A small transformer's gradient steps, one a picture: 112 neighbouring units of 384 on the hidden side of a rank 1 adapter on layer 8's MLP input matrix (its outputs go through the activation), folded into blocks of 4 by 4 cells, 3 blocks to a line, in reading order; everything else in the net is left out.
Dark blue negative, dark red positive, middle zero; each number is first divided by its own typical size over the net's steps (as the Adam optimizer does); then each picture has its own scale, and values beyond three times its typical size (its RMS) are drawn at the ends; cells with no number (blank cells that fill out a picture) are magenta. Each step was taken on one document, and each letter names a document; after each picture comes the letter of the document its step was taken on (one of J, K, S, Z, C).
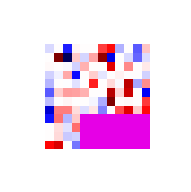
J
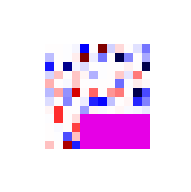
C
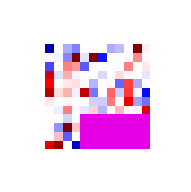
J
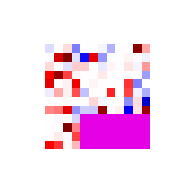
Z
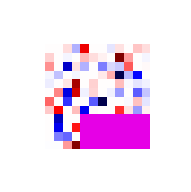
C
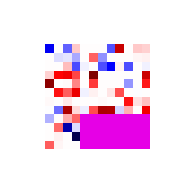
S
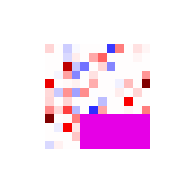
S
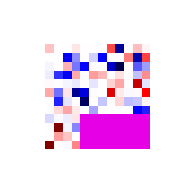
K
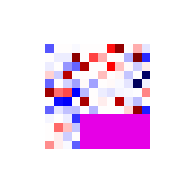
K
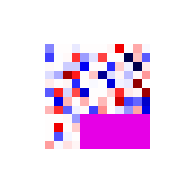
K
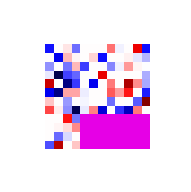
J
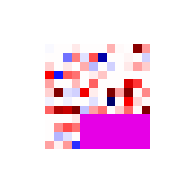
Z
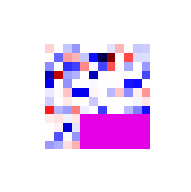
Z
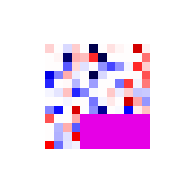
Z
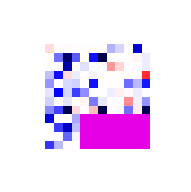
Z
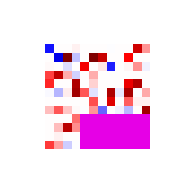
Z
